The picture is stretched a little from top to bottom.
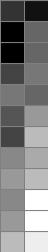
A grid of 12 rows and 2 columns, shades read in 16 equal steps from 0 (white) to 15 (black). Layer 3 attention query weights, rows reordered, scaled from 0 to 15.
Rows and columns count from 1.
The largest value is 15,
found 2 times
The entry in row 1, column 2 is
14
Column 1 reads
12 15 15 11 8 10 11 7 6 7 6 4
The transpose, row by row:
12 15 15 11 8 10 11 7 6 7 6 4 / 14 9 9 8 9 6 4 5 4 0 0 1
